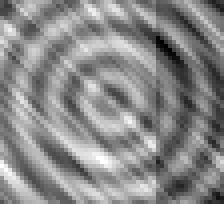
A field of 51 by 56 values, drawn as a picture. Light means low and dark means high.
The bottom middle is the ninth with the lowest average. Streaks slant down to the right. A vertical seam about 70% of the way across splits the table, and the right part is higher. Rings spread out from the centre.
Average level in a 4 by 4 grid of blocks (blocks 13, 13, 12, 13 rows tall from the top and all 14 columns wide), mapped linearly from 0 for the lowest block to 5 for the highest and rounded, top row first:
1023 | 1115 | 1014 | 1013
